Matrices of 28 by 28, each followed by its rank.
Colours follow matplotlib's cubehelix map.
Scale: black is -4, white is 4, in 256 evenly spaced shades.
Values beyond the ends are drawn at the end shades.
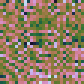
five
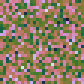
full rank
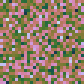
full rank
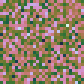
full rank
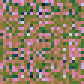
five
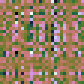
three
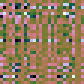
three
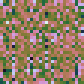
five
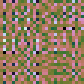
three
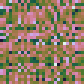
five
